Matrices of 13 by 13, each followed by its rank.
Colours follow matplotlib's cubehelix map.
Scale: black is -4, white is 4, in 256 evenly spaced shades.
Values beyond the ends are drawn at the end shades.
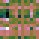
two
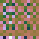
two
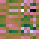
two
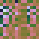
two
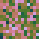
full rank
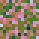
full rank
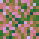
full rank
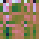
two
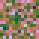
full rank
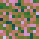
full rank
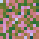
full rank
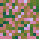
full rank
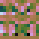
two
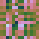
two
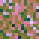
full rank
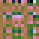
two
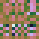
two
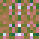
two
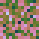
full rank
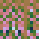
two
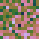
full rank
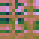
two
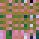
two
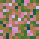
full rank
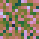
full rank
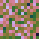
full rank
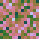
full rank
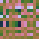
two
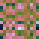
two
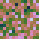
full rank
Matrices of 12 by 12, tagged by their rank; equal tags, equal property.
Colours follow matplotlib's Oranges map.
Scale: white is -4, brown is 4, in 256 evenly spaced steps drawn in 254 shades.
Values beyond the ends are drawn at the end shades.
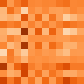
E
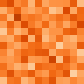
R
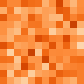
R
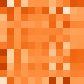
E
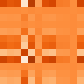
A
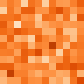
R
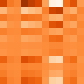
A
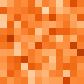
R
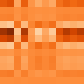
A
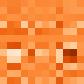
E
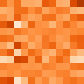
E
